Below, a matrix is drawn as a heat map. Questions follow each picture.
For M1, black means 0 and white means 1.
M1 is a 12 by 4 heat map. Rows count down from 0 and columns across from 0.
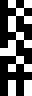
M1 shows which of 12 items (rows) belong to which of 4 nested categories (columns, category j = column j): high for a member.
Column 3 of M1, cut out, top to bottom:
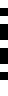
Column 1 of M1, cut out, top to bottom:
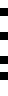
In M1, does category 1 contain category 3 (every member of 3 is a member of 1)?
yes
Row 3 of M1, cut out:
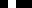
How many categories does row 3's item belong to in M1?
1
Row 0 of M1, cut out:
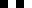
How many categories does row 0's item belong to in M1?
2
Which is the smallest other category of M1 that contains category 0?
1
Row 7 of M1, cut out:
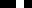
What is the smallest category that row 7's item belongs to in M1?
2
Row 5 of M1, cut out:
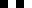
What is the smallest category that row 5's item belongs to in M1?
3
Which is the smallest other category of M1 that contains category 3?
1
